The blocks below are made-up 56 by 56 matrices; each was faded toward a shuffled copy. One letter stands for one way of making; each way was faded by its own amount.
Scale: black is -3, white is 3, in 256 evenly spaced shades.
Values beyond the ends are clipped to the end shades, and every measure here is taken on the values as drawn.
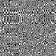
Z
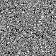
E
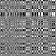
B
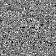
E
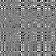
B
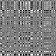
B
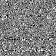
E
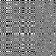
B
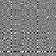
B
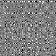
Z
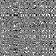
Z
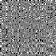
Z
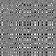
B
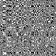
Z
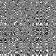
Z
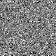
E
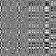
B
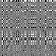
B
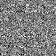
E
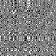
Z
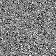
E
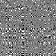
Z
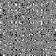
Z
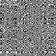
Z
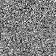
E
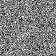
E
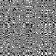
Z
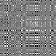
B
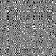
Z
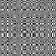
B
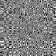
Z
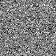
E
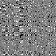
Z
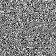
E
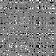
Z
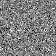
E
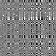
B
